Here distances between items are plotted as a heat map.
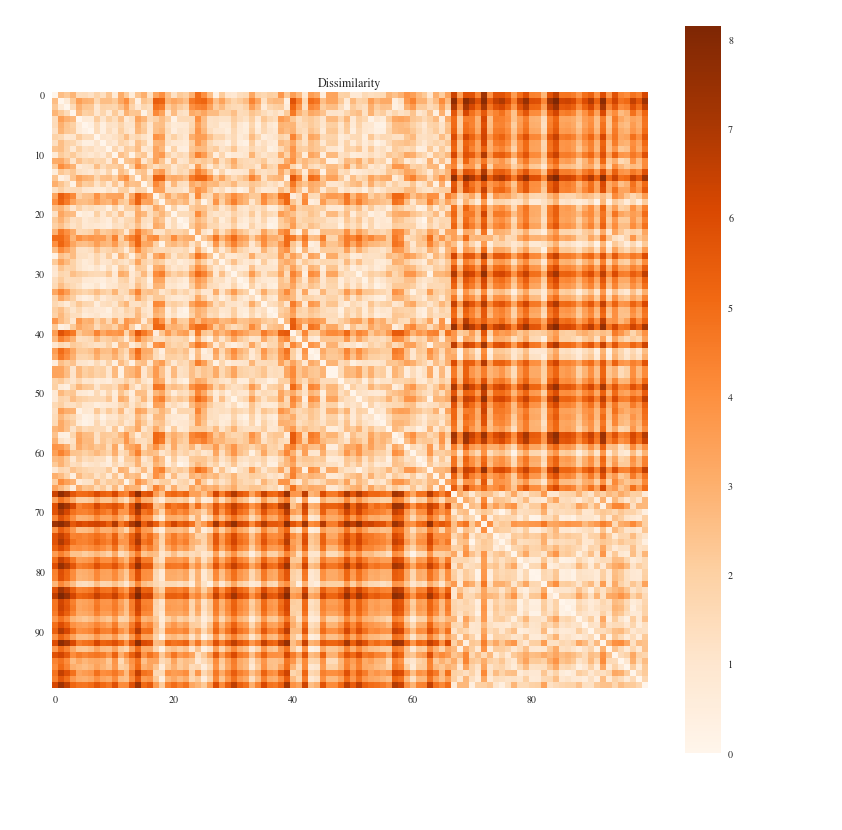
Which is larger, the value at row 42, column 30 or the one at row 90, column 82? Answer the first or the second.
the second
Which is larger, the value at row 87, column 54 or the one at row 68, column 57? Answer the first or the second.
the second
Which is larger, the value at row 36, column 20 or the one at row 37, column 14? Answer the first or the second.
the second
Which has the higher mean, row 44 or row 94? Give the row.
94
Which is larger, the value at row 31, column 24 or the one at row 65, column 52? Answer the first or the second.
the first
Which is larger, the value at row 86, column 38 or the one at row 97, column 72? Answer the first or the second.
the first
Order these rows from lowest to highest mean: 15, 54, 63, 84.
54, 15, 63, 84
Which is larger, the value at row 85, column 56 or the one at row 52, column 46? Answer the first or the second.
the first
